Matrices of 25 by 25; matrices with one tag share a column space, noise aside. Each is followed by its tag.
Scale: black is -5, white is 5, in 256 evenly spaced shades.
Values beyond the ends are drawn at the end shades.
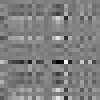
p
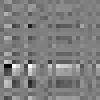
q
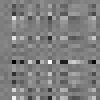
p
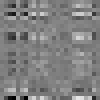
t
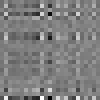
t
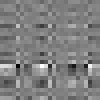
q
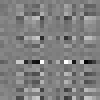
p
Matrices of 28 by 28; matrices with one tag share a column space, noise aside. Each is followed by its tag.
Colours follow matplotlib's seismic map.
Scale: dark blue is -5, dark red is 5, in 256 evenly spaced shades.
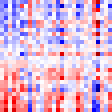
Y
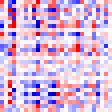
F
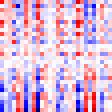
Y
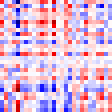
Y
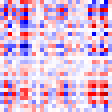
F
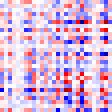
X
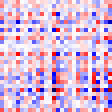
X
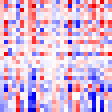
Y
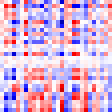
Y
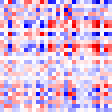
F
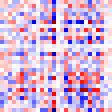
X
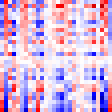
Y
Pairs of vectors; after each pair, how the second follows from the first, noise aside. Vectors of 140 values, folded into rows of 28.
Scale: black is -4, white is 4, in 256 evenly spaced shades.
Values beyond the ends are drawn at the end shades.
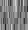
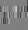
partly zeroed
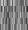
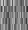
copied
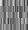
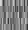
copied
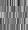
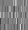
partly zeroed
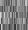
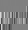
partly zeroed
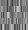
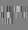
partly zeroed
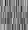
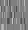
partly zeroed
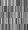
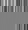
partly zeroed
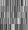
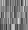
copied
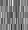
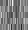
copied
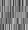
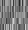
copied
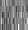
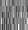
copied
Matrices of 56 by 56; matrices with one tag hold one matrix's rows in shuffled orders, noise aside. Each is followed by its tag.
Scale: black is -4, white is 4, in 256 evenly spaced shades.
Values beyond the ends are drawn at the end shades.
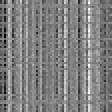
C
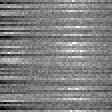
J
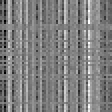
C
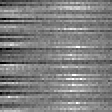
J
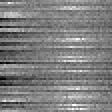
J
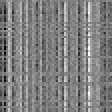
C
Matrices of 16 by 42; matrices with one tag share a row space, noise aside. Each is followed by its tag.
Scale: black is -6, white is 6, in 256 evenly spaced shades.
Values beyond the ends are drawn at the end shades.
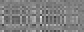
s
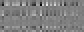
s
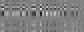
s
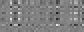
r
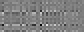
s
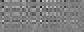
s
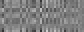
s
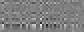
s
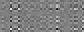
r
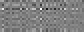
s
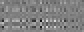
s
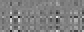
r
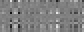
r
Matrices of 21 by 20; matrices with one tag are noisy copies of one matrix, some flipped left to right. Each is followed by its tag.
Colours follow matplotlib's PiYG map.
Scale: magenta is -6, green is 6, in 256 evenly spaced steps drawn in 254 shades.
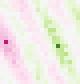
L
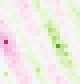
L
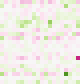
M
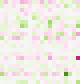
M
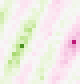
L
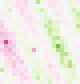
L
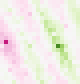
L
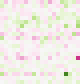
M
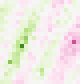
L
